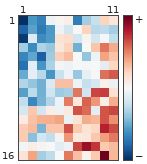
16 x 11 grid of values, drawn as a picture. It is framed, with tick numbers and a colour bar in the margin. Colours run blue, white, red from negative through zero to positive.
The bottom right is the ninth with the highest average. The ninth with the lowest average is the top left. The field climbs toward the bottom right. The halves do not mirror each other. No row or column stands out.
